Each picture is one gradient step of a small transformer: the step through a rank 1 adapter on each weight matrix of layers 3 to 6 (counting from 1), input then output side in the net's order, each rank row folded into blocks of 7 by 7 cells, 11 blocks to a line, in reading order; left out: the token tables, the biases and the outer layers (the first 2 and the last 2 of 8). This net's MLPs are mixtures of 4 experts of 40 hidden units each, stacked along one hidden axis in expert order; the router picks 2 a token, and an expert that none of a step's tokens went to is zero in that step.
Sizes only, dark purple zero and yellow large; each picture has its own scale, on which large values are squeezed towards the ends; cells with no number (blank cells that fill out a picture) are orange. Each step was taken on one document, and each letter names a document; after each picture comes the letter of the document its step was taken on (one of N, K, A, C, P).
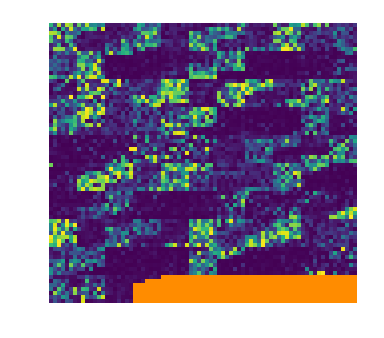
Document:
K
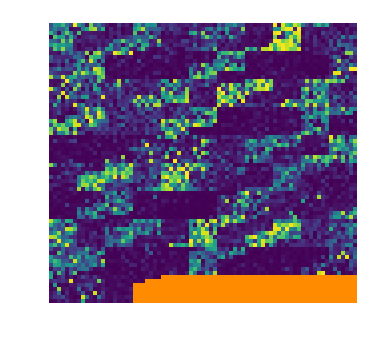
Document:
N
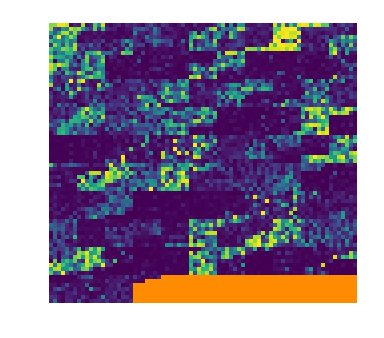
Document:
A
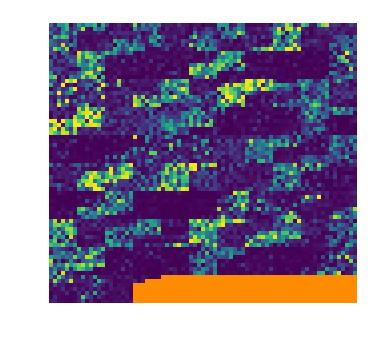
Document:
N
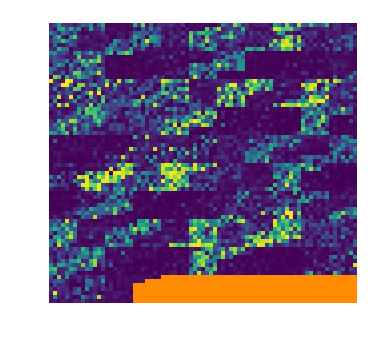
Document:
K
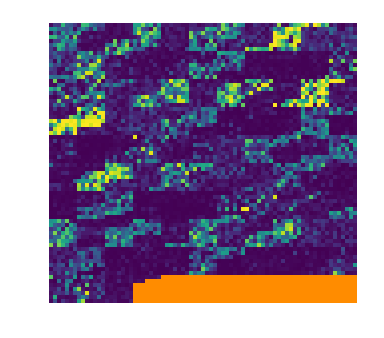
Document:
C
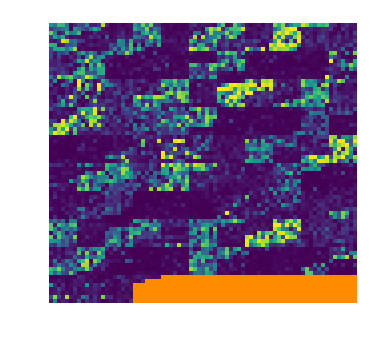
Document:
A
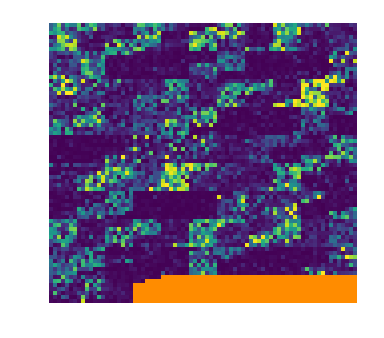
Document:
N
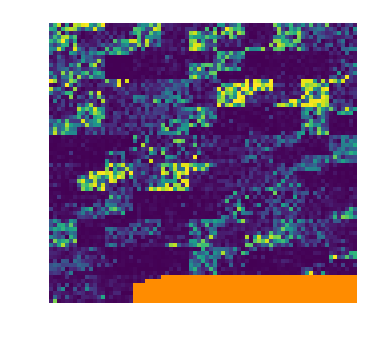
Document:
A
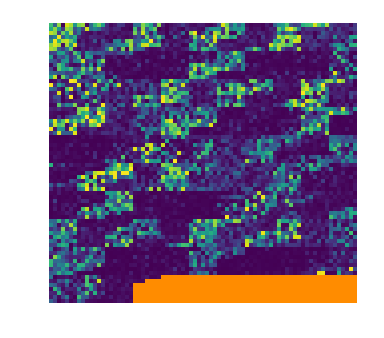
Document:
C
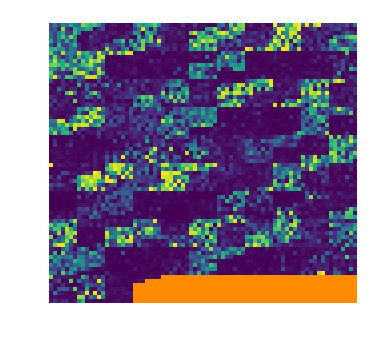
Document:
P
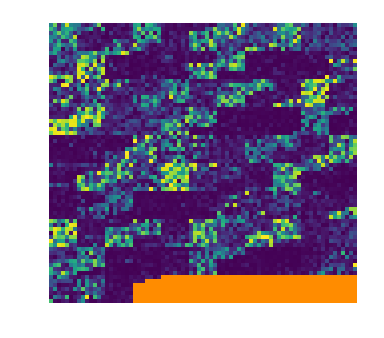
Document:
K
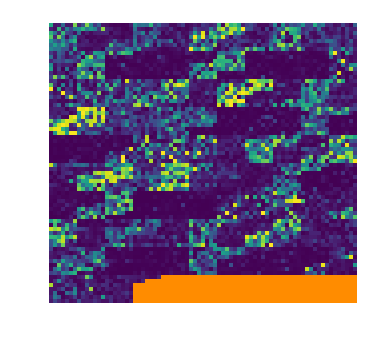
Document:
A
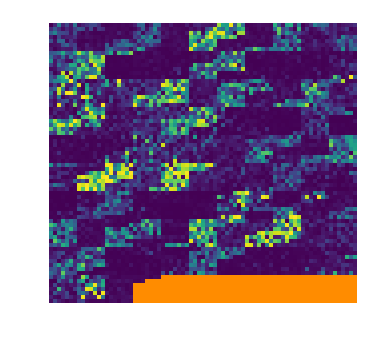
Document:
N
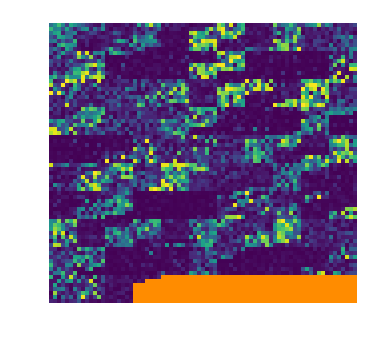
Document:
N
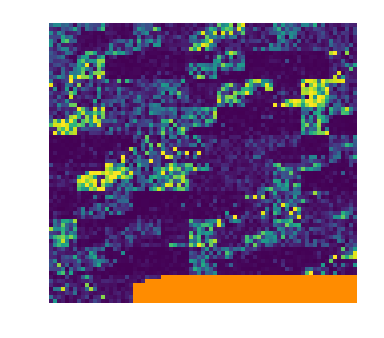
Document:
A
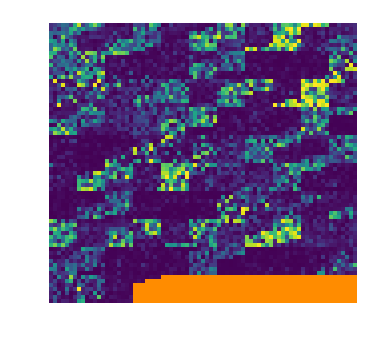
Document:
C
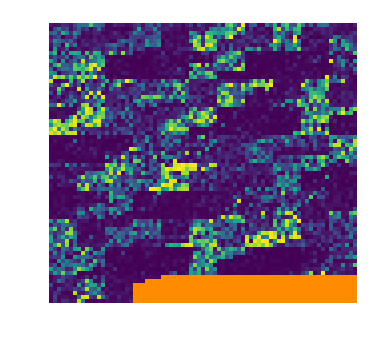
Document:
K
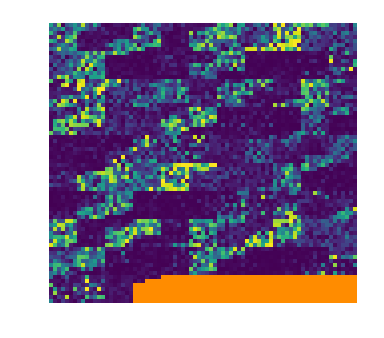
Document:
K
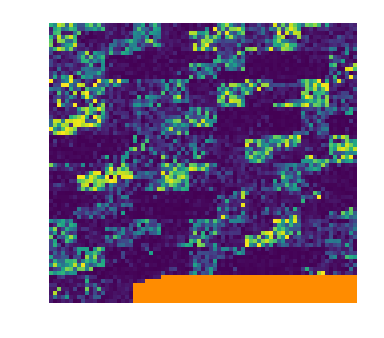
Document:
P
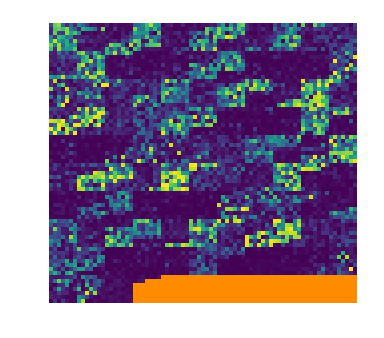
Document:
C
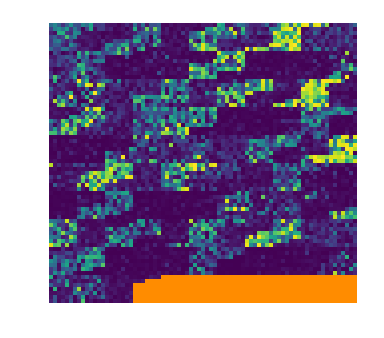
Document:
C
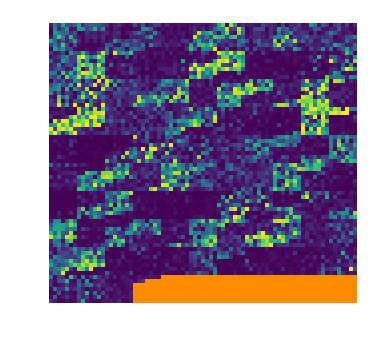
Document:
C
